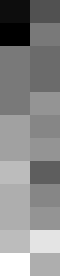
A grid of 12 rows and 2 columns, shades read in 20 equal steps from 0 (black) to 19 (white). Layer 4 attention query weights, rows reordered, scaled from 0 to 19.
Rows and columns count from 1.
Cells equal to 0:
1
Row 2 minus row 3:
-9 1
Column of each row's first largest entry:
2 2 1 1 2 1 1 1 1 1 2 1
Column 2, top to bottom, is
6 9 8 8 11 10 11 7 10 11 17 13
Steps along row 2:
up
